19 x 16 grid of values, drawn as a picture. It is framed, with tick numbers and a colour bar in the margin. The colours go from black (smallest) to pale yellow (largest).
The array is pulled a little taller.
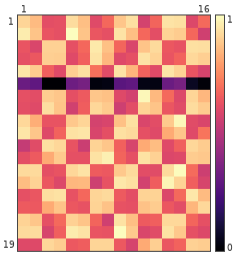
Mirror symmetry: none. Slope: none. Odd lines: row 6.
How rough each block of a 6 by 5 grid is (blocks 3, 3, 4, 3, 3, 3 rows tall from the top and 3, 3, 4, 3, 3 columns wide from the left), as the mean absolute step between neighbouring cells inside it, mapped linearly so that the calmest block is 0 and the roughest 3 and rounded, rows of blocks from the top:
1 1 0 1 1
3 3 2 3 3
0 0 0 0 1
1 1 0 1 1
0 0 0 1 1
1 0 1 1 0
